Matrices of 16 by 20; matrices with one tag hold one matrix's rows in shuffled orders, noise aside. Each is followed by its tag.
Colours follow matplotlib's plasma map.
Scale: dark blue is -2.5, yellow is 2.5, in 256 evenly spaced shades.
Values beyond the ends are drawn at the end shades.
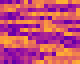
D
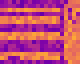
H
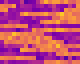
D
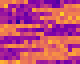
D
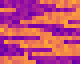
D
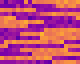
D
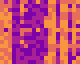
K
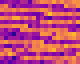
D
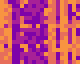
K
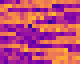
D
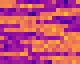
D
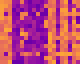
K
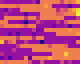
D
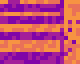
H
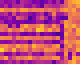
H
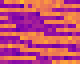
D
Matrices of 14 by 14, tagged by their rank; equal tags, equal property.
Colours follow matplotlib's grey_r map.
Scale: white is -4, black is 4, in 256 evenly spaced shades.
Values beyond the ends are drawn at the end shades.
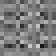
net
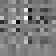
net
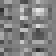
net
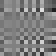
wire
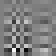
wire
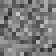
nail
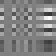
wire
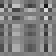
wire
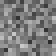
nail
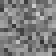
nail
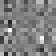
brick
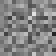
brick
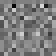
brick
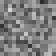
nail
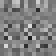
brick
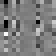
net
